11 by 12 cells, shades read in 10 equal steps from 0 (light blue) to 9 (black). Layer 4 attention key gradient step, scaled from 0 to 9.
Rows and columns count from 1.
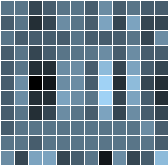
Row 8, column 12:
6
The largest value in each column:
5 6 9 8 6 5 5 8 7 6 6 7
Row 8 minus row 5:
0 0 0 -1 0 1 0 1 0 1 0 0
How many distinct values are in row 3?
4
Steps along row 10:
same up down same same same same same same same up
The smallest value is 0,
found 2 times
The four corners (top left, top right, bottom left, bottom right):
4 5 3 1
